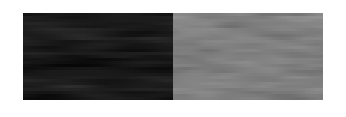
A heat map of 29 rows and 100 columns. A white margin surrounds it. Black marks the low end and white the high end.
The table splits into one row of 2 panels. Panel 1,1: very low, streaked across, faint in contrast. Panel 1,2: middling, streaked across, faint in contrast.
